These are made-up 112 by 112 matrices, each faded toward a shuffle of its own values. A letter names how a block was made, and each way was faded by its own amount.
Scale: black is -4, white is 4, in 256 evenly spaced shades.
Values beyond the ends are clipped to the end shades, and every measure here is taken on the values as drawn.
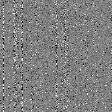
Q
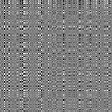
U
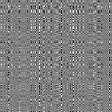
U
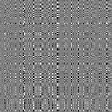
U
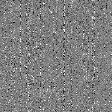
Q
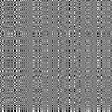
U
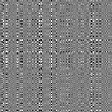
U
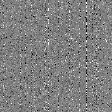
Q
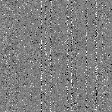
Q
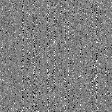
Q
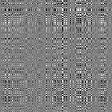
U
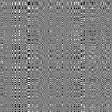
U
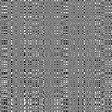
U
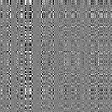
U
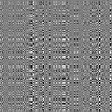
U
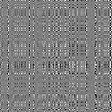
U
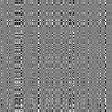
U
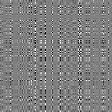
U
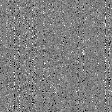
Q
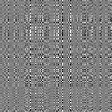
U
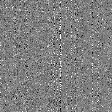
Q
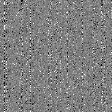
Q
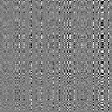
U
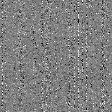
Q
